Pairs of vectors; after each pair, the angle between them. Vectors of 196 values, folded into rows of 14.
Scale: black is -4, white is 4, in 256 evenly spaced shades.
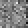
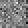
nearly parallel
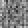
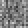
nearly parallel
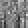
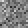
orthogonal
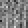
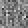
partly aligned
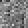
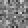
orthogonal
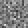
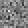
partly aligned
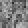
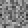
orthogonal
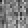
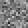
orthogonal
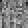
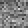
partly aligned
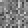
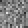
partly opposed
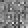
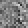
partly aligned
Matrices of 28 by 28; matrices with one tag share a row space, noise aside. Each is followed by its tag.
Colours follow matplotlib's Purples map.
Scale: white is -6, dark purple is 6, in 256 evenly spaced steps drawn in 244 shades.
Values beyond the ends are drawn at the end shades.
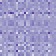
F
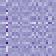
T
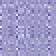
F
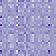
F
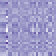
T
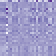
T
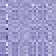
T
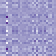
T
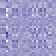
T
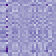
T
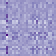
T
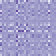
F
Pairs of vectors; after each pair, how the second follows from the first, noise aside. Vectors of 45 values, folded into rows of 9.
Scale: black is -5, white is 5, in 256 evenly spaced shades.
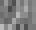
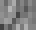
negated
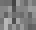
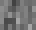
sign-scrambled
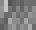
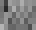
negated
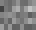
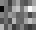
scaled up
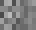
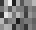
scaled up
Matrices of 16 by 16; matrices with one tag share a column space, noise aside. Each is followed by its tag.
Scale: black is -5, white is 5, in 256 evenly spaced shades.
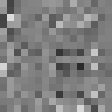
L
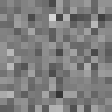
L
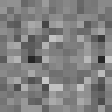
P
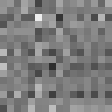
L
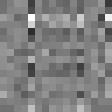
L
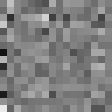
L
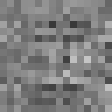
P
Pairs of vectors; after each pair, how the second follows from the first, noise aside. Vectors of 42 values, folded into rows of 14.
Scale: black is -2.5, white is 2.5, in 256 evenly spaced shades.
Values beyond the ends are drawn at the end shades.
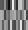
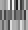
sign-scrambled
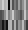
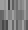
shrunk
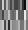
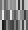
reversed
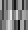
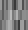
shrunk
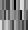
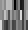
sign-scrambled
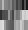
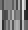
sign-scrambled
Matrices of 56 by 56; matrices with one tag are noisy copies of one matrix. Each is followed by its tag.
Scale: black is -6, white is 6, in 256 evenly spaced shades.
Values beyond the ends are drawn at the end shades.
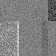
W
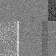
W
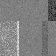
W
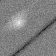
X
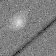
X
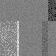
W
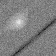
X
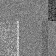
W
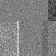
W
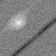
X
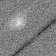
X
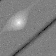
X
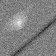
X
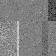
W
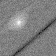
X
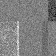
W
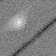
X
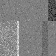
W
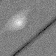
X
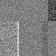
W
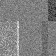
W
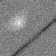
X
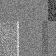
W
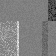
W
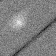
X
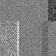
W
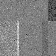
W
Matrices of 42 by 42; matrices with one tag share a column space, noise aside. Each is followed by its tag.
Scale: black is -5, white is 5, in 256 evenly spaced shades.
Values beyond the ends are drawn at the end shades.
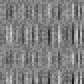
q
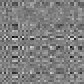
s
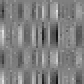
q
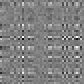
s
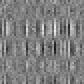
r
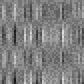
q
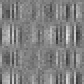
q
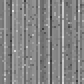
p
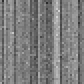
p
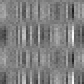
q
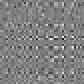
s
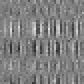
r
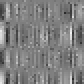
q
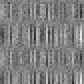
q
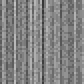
p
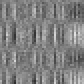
q
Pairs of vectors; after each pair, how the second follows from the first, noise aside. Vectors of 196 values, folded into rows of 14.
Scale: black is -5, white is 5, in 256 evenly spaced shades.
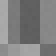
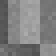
negated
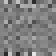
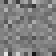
negated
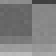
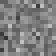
shuffled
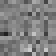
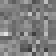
negated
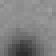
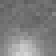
negated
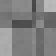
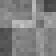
negated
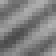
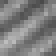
negated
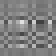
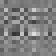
reversed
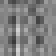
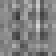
reversed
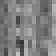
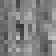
wrapped around
